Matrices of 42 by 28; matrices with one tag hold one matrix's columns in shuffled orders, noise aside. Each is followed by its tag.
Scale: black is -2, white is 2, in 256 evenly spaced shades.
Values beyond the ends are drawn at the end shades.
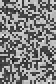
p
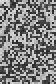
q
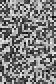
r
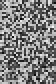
p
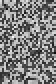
p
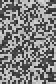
p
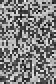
r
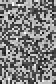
p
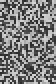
q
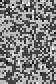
p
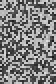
q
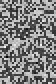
r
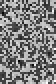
p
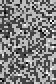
r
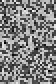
q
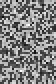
p
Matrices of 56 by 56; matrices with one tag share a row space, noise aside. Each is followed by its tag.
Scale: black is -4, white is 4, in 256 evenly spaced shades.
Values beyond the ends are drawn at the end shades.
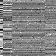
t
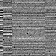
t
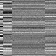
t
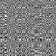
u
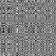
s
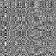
u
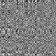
s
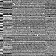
t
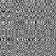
s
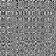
s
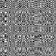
u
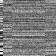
t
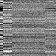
t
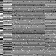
t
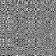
s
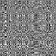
u
